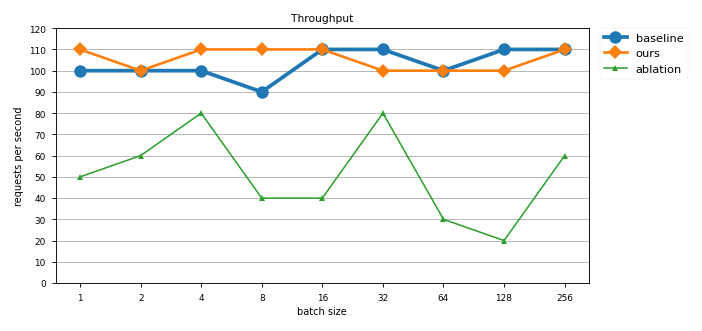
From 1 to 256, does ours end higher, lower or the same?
the same
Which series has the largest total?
ours
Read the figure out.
Title: Throughput
x-axis: batch size, ticks 1 2 4 8 16 32 64 128 256
y-axis: requests per second, ticks 0 10 20 30 40 50 60 70 80 90 100 110 120
Legend: baseline, ours, ablation
Values:
baseline: 100 100 100 90 110 110 100 110 110
ours: 110 100 110 110 110 100 100 100 110
ablation: 50 60 80 40 40 80 30 20 60
